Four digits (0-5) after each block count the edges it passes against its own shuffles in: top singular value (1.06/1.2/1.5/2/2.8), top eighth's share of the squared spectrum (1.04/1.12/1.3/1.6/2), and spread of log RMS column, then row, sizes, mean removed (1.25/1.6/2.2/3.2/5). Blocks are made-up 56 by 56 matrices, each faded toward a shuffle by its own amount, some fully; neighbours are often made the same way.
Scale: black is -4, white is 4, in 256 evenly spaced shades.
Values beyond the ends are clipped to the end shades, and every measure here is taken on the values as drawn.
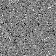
0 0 0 0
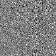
1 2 2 0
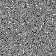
0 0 0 0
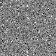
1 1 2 0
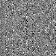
1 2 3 0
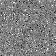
2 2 0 0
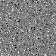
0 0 0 0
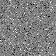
2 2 0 0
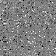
3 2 0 1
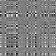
5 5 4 4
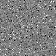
2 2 0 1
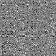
3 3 1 1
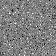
2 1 0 0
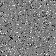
1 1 0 0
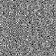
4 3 1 1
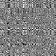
4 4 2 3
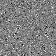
2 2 0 0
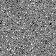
0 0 0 0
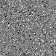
1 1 0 0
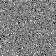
2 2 0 0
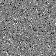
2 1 0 0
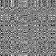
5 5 3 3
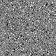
1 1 0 0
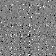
3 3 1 2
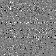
3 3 1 2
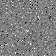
2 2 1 0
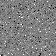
0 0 0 0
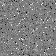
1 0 0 0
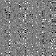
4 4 3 1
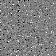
2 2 1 0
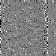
3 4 3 0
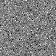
2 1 0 0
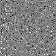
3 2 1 0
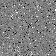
0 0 0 0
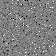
0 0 0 0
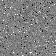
0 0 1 0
